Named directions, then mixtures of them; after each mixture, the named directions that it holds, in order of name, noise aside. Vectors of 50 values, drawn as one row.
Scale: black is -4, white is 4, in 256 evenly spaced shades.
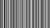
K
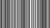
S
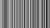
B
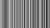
B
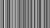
K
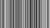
B, S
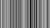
S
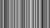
B, K, S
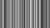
B, K, S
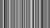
B, K, S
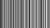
B, K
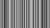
B, K, S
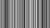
B, S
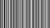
K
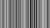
S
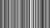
K, S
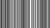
S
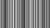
B, S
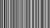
K
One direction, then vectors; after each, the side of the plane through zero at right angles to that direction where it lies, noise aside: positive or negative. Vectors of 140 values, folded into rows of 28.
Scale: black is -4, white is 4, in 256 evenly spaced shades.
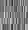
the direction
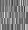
positive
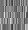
positive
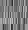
positive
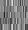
negative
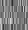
positive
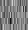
negative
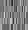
positive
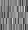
negative
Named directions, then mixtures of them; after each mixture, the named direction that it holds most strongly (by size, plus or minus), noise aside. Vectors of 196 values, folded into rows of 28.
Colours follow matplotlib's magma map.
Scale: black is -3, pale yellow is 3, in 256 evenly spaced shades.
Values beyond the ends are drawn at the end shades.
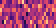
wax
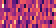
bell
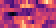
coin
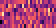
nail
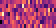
nail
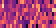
bell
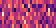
wax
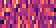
bell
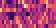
wax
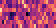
wax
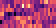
coin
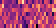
wax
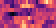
coin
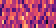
wax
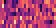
bell
